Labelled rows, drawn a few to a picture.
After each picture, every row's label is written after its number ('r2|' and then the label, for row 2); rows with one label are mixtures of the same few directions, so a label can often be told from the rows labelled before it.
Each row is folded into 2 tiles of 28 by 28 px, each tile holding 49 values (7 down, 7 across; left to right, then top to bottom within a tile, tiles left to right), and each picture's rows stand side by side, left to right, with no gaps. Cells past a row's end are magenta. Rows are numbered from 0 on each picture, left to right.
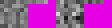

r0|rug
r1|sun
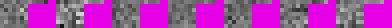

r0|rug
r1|rug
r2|sun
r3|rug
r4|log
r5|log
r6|rug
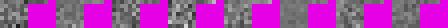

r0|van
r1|van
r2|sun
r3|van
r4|rug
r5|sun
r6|sun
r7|van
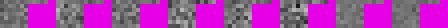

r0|sun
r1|sun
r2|sun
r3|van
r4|rug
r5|log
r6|sun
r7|rug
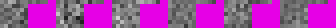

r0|rug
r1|sun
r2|log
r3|van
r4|van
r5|rug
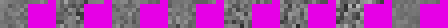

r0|sun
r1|rug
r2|rug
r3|van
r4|van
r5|van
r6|van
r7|sun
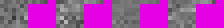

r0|rug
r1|log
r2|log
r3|log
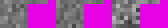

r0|van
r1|van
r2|rug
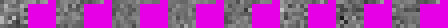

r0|rug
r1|van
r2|sun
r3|van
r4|rug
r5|sun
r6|log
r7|log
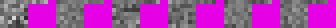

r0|rug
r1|log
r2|log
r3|rug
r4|van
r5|van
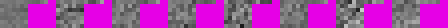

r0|log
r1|log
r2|van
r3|van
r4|van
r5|van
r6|rug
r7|log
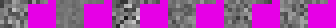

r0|van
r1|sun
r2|rug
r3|sun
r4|rug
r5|sun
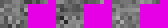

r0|van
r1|log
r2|log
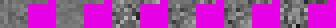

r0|sun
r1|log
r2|rug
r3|sun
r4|sun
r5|van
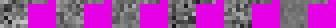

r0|log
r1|sun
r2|van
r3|log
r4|van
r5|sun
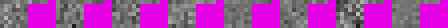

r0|log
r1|van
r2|sun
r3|rug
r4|rug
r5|sun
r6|sun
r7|rug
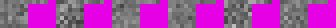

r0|sun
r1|log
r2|log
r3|sun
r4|van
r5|log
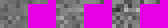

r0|log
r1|log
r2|log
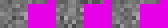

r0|rug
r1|van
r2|rug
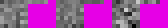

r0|rug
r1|van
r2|sun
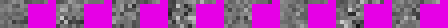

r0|log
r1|log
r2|van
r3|sun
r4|rug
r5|sun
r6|sun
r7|rug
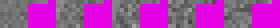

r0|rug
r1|sun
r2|sun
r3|rug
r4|log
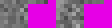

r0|rug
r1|sun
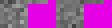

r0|rug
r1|van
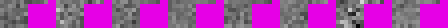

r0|log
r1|sun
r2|rug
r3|sun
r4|rug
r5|rug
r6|sun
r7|log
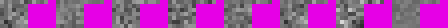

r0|sun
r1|rug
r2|van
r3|sun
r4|log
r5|sun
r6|sun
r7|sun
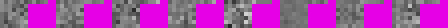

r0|sun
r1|rug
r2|rug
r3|rug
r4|rug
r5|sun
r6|van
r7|log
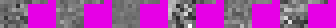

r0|log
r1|sun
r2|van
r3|sun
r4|van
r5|log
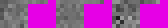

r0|sun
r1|van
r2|log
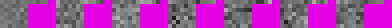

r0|rug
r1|van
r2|log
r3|log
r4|log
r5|sun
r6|rug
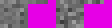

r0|rug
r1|sun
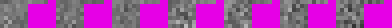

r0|log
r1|van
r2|van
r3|van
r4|sun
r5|van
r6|van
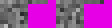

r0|rug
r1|rug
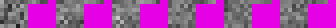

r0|van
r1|log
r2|log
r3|van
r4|sun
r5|van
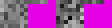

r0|sun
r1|rug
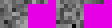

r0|sun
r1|van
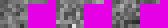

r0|sun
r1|van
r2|log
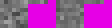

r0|sun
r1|sun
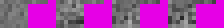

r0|van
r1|log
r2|rug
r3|rug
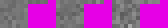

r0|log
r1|sun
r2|van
